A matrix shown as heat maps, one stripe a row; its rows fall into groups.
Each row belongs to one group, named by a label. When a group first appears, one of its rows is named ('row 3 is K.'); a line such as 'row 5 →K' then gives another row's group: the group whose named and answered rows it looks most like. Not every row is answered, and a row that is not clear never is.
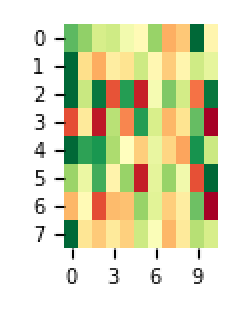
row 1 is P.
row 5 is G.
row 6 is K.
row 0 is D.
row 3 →K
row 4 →D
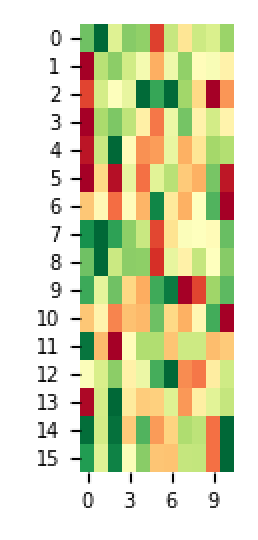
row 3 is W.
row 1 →W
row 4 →W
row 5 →K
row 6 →K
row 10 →K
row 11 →P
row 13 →W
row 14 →G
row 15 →G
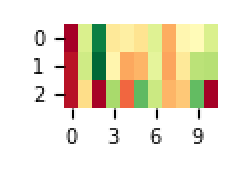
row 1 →W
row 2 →K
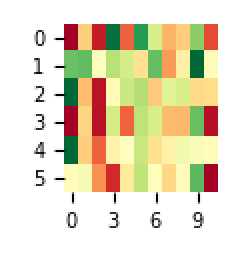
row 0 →K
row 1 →D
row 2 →P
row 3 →K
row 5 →K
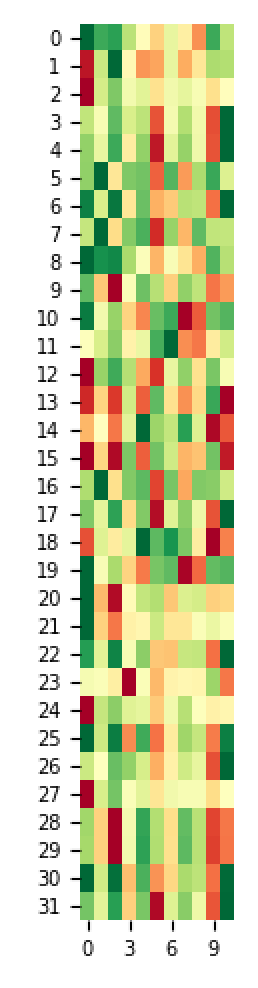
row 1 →W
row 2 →W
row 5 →D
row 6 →G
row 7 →D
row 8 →D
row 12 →W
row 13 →K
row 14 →P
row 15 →K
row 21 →P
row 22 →G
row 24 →W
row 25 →G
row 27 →W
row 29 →P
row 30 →G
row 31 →G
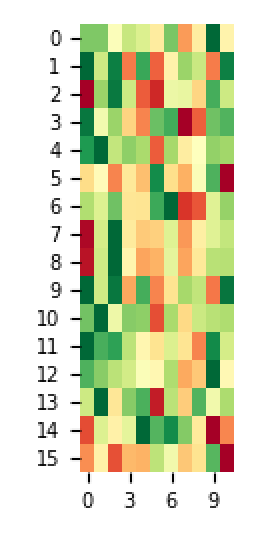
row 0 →D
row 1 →G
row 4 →D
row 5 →K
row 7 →W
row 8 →W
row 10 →D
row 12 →D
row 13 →D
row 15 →K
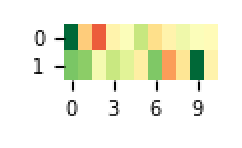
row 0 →P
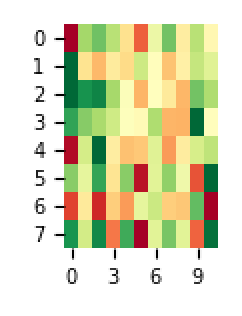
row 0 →W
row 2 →D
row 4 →W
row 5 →G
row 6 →K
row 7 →G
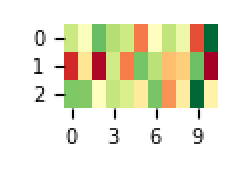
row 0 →G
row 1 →K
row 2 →D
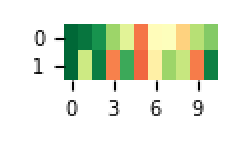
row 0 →D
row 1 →G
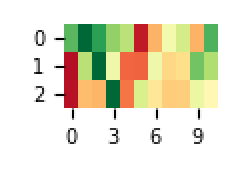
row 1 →W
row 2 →K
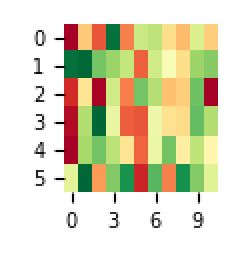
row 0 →K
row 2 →K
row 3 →W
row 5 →D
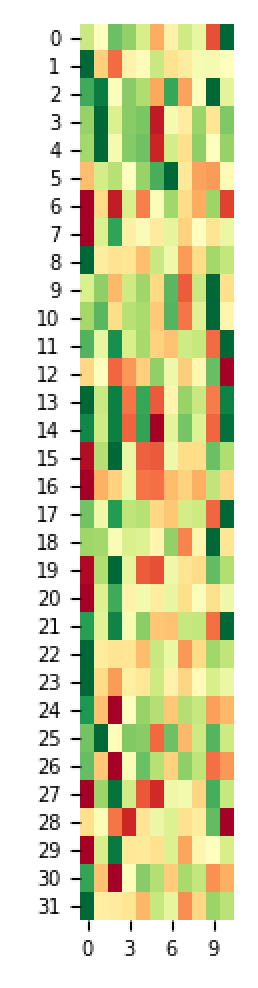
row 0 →G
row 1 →P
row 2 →D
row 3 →D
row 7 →W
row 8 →P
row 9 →D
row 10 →D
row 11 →G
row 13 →G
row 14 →G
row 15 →W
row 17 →G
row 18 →D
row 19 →W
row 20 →W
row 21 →G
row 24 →P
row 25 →D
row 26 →P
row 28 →K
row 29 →W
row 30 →P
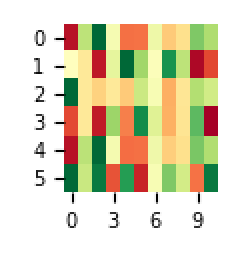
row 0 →W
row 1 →P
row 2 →P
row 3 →K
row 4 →W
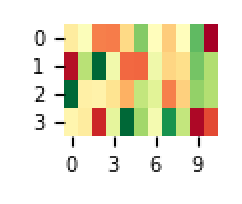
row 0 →K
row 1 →W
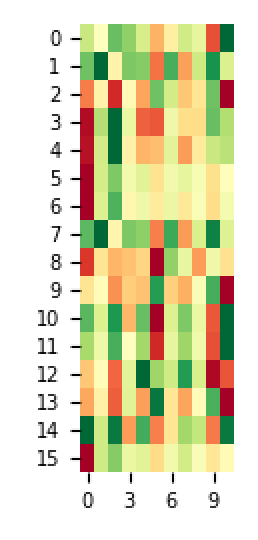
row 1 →D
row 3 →W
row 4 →W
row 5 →W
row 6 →W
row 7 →D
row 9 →K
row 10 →G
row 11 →G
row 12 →P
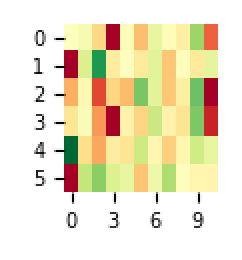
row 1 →W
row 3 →K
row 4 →P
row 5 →W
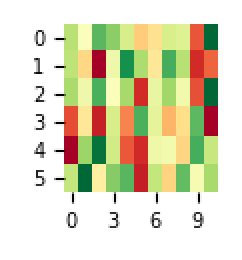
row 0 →G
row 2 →G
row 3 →K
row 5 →D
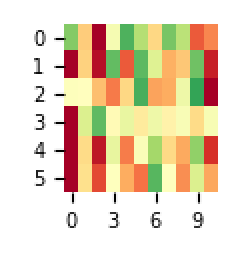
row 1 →K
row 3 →W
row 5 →K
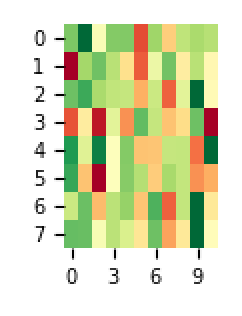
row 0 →D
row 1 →W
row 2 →D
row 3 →K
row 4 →G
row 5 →P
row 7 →D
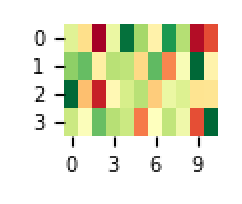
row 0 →P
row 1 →D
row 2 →P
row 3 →G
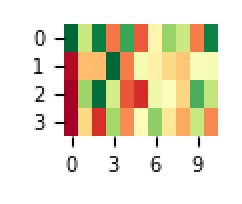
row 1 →K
